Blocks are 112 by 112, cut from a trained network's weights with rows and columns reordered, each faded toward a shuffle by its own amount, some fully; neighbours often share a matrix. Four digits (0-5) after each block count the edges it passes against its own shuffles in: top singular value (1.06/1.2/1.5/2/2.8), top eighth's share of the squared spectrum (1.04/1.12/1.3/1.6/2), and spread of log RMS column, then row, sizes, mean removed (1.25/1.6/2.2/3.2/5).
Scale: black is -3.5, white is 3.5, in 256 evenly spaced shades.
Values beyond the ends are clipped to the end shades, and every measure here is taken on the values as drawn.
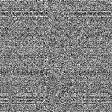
4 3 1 2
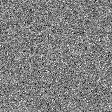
0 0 0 0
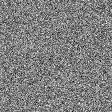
0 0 0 0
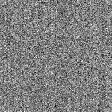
3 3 0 1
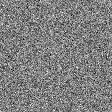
0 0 0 0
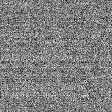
3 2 0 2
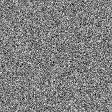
1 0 0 0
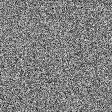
0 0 0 0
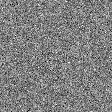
0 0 0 0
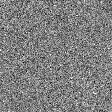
1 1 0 0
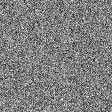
1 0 0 0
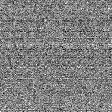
4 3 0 2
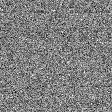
2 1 0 0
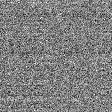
3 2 0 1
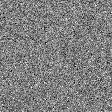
2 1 0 0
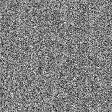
2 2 0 0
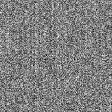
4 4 1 1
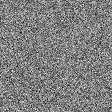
1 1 0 0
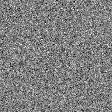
2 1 0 0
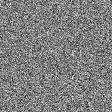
3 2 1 0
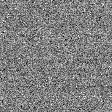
2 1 0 0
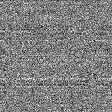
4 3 0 2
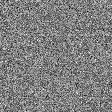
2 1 0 0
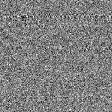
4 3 0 2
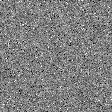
2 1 0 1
